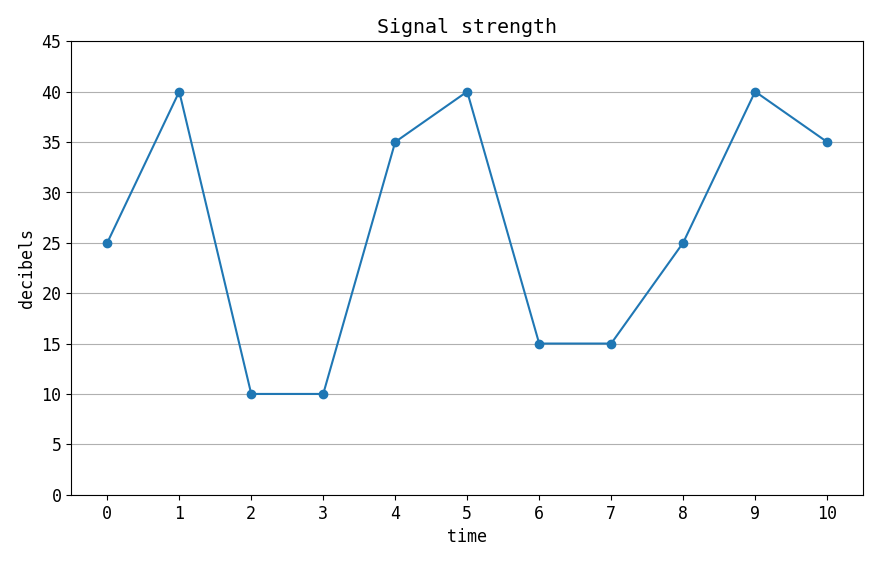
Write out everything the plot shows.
Title: Signal strength
x-axis: time, ticks 0 1 2 3 4 5 6 7 8 9 10
y-axis: decibels, ticks 0 5 10 15 20 25 30 35 40 45
Values:
25 40 10 10 35 40 15 15 25 40 35
